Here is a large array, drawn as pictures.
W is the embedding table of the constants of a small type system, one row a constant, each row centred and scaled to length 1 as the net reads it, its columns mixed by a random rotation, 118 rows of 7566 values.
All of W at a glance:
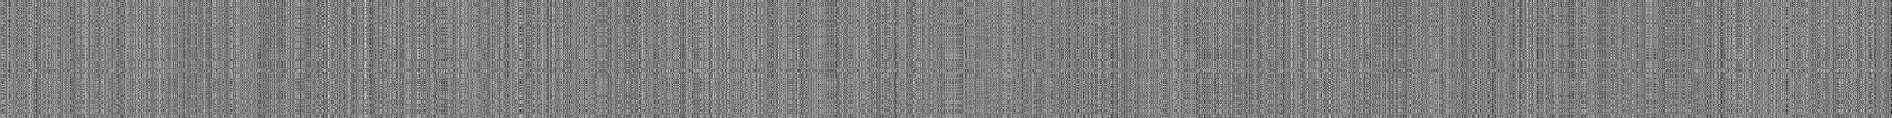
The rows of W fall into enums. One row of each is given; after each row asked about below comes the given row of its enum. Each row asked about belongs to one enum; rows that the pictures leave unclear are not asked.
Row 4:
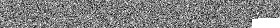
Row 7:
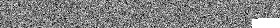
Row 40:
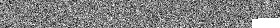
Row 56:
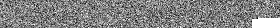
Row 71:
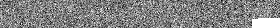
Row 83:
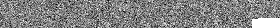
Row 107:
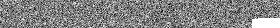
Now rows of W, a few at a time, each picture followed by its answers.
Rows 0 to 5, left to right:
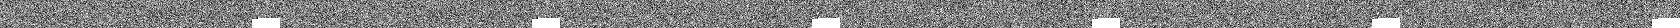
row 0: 56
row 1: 56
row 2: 4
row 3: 71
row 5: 71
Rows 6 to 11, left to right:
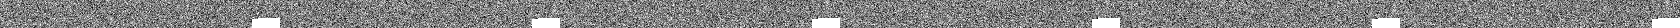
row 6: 4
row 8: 40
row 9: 56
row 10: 7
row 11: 40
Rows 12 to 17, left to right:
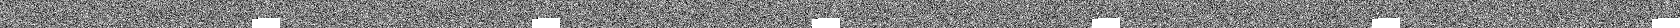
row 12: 56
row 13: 56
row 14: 7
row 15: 4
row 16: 4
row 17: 40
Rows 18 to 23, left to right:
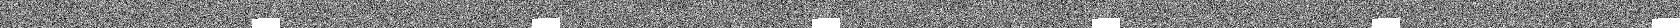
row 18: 7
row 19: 4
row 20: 71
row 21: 71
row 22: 4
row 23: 107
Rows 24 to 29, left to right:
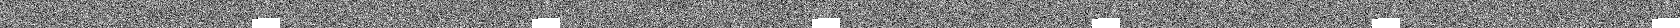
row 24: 56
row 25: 40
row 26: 71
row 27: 7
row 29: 40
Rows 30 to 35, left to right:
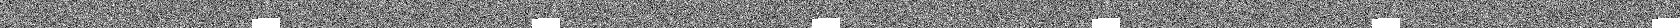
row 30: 40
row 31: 7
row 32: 4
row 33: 40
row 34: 7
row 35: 56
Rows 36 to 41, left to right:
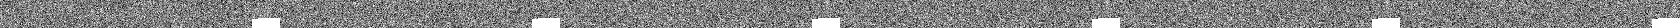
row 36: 71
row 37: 107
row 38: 40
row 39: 40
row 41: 7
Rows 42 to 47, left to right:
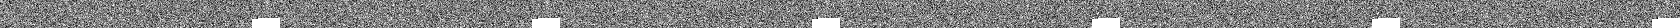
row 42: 40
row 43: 40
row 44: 56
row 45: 4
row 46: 4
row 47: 56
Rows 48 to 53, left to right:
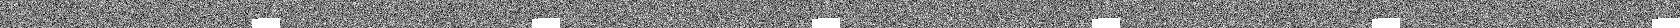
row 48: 7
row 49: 107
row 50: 40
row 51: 40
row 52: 107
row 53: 56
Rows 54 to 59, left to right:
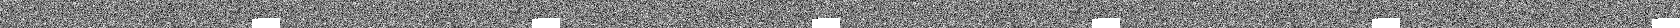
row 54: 107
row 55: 107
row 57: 107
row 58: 107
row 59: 7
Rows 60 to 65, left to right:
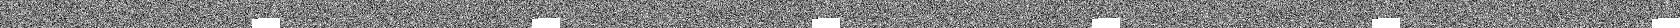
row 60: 7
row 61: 4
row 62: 56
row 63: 4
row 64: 56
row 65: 40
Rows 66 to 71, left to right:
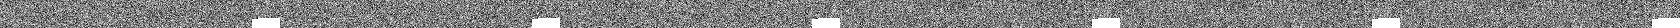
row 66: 56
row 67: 4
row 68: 7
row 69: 71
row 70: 71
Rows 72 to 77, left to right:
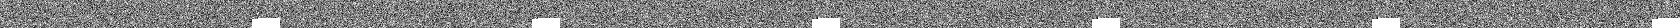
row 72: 4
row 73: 107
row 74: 56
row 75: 56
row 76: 56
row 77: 40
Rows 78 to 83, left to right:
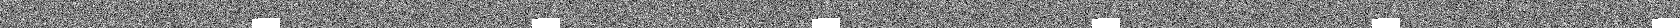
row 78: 107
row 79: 7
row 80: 40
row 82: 7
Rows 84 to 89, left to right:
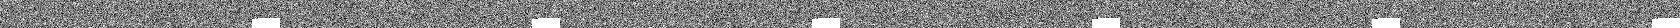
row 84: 107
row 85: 7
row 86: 107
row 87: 56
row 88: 7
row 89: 107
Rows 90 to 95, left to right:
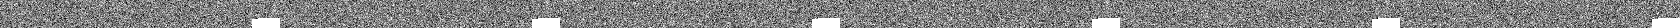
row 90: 7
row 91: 40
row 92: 107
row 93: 40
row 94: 56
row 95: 4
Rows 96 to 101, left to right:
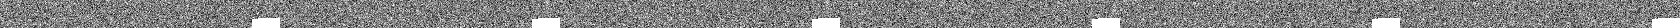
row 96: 4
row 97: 40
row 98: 40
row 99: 7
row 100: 107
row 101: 107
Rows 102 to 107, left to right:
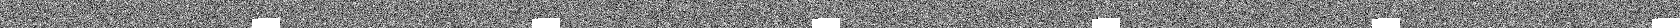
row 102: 4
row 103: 107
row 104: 83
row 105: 56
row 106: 7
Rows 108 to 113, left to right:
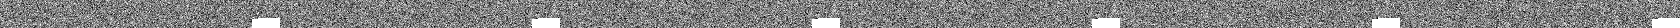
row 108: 4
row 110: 7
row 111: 7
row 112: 56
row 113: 83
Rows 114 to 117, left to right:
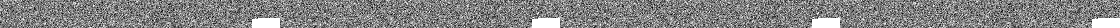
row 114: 107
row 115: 4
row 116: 4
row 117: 107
